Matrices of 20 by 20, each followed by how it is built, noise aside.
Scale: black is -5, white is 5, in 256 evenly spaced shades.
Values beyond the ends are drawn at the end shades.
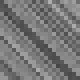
Toeplitz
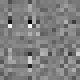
low rank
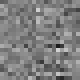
low rank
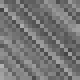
Toeplitz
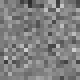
low rank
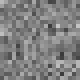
low rank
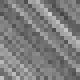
Toeplitz
